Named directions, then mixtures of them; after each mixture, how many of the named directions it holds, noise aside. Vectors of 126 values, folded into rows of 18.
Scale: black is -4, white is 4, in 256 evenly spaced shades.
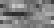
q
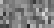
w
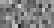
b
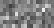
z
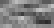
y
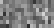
one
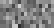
one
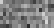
two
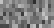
two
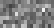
one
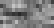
one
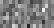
three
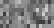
two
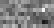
three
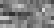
two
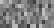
two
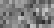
three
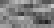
one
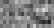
three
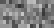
three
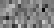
two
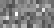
one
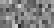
one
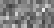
one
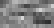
one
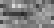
one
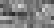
two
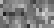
two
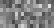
two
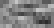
one
